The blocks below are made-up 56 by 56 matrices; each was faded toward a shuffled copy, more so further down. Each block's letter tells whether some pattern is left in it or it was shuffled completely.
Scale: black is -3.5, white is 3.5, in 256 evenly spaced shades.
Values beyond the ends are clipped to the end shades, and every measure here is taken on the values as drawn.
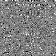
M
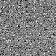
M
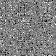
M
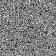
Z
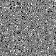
M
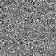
M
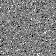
Z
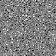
M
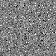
M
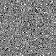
M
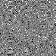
M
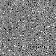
M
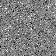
Z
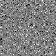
M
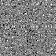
M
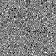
M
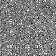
M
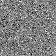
Z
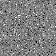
M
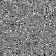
M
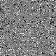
M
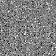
M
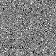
M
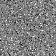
Z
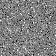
Z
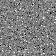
Z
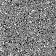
Z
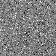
Z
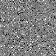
M
